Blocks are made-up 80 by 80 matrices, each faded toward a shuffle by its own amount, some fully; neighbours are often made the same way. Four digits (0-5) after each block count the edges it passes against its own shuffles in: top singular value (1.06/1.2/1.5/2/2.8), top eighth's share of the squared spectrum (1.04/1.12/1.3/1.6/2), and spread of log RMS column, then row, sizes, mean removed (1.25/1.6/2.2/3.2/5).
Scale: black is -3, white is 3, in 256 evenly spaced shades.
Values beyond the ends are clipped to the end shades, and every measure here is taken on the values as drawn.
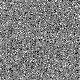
2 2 0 0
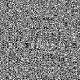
4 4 2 2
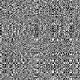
4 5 3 3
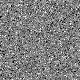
0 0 0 0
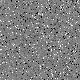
0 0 0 0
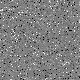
0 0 0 0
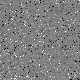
2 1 0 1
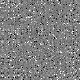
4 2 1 1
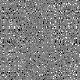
4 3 2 2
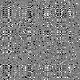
5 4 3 3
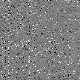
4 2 1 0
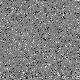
3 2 1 1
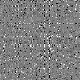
4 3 2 2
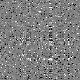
4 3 2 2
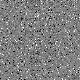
3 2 1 0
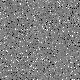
0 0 0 0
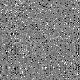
4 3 1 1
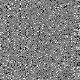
4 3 2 1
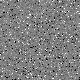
1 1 0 0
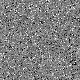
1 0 0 0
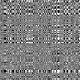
5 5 4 4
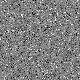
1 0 0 0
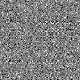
3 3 1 1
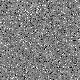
2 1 0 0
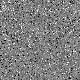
0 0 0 0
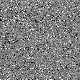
1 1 0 2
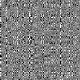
5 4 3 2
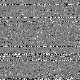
2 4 0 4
